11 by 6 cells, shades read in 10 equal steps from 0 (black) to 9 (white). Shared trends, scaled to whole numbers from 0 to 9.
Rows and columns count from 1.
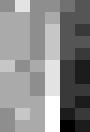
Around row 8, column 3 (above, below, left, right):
5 6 6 8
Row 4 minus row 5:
0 0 0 0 0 1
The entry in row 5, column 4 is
7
